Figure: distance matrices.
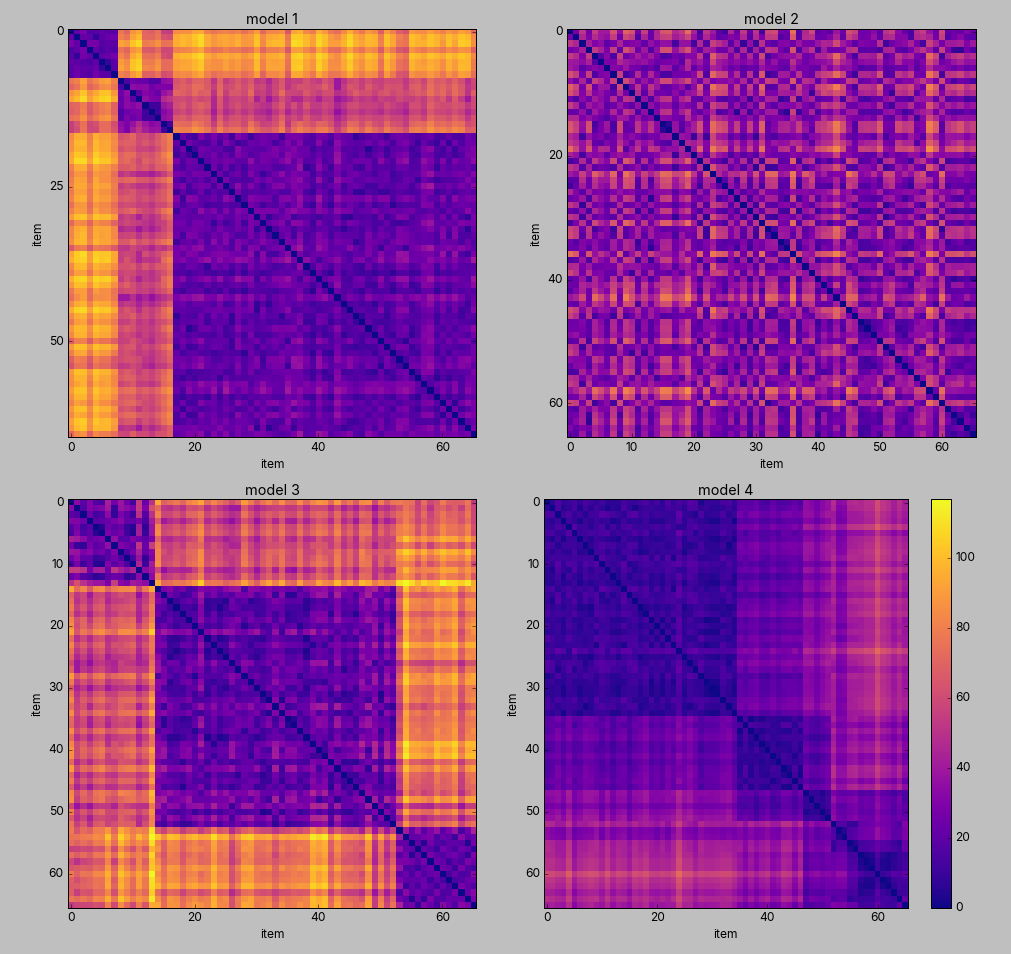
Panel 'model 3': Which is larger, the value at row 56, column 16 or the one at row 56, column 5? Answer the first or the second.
the first
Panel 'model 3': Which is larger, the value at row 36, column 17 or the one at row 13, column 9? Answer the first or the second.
the second
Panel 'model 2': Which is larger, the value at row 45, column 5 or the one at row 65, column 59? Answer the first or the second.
the first
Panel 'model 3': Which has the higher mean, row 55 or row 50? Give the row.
55
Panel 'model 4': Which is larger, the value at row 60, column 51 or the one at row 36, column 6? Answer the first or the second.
the first
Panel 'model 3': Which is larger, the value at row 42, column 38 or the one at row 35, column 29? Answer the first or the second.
the second
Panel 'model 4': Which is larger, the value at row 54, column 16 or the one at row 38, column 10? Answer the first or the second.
the first
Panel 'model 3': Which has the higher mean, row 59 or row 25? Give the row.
59
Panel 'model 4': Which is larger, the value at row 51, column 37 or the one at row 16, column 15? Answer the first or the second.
the first
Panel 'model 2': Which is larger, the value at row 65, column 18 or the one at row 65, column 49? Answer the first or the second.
the first
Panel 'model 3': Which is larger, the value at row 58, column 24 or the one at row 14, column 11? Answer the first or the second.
the first
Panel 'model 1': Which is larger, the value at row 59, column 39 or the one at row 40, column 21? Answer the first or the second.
the second
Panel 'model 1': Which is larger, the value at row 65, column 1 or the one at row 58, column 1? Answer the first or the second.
the second
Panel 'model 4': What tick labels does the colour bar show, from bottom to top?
0, 20, 40, 60, 80, 100
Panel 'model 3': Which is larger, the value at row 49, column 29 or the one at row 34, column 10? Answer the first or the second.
the second
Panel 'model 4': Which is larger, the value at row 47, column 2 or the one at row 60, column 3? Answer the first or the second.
the second
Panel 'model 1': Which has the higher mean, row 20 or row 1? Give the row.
1
